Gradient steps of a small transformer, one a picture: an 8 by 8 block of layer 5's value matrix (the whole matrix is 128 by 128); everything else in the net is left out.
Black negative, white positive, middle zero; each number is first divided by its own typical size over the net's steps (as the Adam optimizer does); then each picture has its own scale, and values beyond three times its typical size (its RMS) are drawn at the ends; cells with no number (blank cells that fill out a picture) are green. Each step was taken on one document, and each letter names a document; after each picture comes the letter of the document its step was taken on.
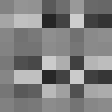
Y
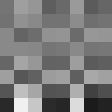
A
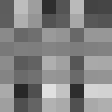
Y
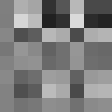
Y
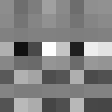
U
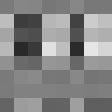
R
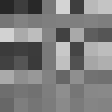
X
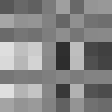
X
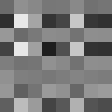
U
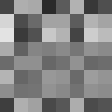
R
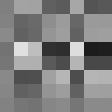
U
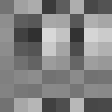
R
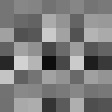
A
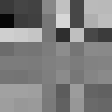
X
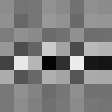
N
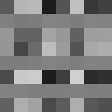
R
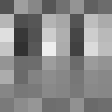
R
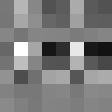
U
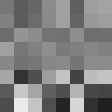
U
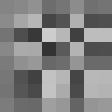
Y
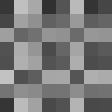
A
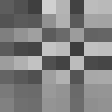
N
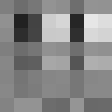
R
